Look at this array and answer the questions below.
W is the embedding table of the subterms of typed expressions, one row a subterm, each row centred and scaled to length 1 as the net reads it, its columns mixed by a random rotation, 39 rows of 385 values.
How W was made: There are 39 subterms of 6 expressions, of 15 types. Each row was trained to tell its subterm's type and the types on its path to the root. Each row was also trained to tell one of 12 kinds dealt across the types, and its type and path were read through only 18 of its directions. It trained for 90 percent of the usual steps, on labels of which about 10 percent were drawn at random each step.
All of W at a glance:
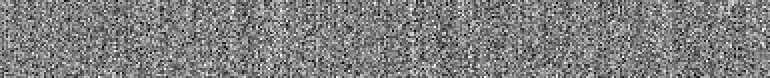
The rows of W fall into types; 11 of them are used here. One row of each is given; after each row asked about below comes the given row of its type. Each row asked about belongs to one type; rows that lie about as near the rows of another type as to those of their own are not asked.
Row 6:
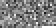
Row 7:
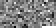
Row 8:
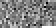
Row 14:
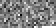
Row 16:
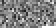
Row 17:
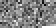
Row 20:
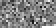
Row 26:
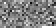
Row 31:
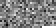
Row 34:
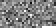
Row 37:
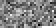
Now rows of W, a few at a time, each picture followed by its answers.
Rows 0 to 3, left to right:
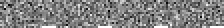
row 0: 20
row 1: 31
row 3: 6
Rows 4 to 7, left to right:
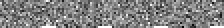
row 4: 16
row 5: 7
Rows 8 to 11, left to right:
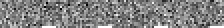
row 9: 20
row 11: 37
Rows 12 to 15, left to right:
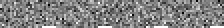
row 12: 31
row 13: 6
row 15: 14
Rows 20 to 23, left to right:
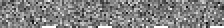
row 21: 8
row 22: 14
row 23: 8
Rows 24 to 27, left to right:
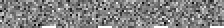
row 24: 37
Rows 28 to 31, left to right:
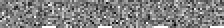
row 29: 8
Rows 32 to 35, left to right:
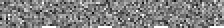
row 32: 6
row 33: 14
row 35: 7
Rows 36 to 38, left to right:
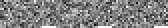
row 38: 34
